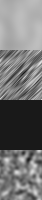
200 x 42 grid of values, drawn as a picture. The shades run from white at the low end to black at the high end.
The table splits into 4 rows of 1 panel. Panel 1,1: low, smooth, faint in contrast. Panel 2,1: middling, slanting up to the right, strong in contrast. Panel 3,1: very high, flat. Panel 4,1: middling, blotchy, strong in contrast.
